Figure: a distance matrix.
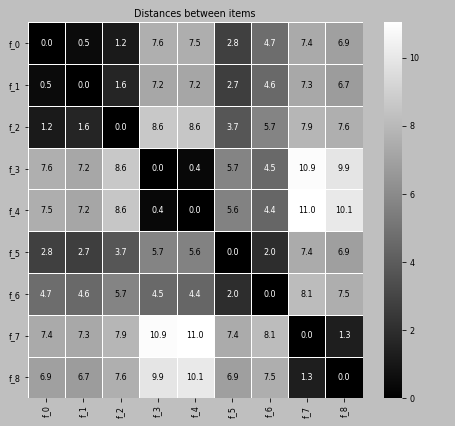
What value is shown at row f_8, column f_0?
6.9
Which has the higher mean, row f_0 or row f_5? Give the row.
f_0
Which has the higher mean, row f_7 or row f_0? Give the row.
f_7
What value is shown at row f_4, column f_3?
0.4
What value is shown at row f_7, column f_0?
7.4
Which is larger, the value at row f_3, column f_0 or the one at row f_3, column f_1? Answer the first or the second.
the first
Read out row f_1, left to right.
0.5 0.0 1.6 7.2 7.2 2.7 4.6 7.3 6.7
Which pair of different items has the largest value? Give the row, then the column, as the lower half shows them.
f_7, f_4
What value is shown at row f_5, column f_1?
2.7
